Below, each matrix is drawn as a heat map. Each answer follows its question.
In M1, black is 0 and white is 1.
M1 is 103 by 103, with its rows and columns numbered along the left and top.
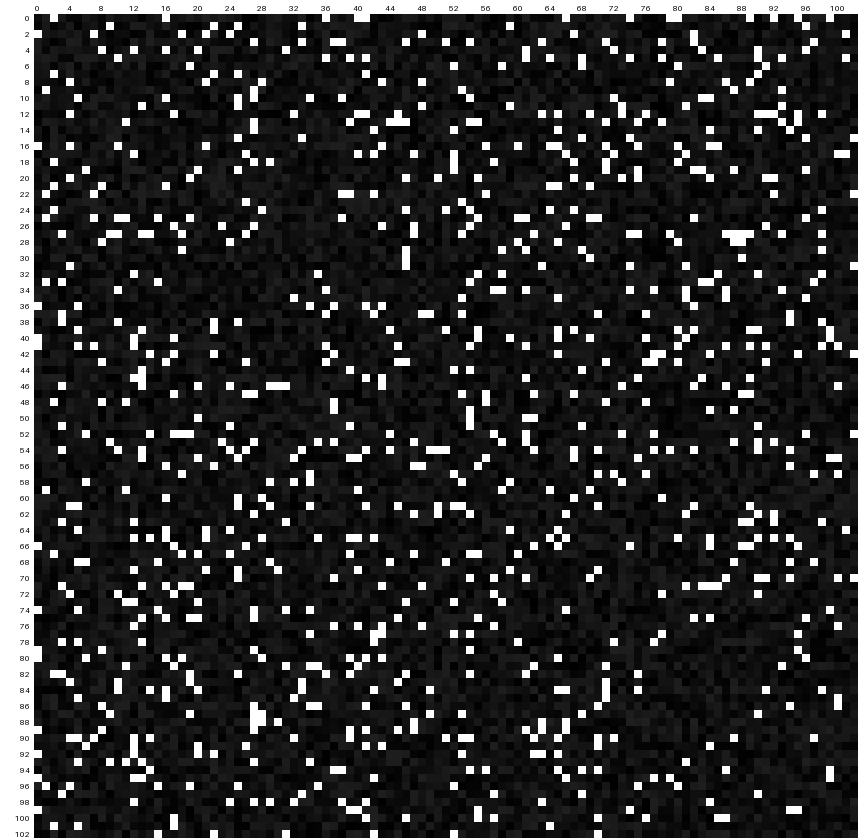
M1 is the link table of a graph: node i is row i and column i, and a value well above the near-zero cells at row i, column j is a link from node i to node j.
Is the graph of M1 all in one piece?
yes
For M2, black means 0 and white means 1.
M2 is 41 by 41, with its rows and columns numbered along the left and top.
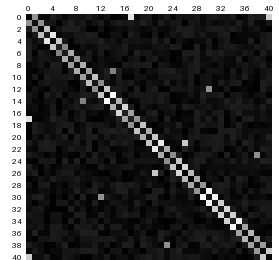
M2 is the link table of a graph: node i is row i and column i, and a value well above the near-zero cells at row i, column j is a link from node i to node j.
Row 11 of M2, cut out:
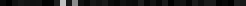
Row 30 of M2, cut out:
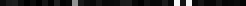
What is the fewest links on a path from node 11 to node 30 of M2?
2
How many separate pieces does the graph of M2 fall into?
1
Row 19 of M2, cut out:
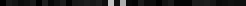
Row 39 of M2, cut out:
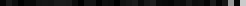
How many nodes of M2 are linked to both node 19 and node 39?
0
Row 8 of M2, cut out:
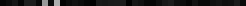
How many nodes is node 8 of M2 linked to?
2
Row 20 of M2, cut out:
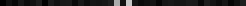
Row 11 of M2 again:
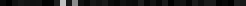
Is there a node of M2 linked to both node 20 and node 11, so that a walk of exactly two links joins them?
no
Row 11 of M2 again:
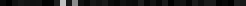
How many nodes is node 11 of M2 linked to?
2
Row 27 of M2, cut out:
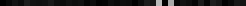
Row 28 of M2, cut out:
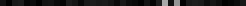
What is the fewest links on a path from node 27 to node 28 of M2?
1
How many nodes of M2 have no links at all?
0
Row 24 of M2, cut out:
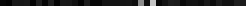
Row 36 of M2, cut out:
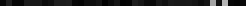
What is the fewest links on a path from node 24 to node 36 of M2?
4
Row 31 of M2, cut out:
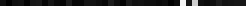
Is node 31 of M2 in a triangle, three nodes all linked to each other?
no
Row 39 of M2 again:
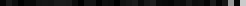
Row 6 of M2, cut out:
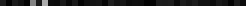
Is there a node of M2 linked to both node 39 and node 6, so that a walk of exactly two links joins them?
no
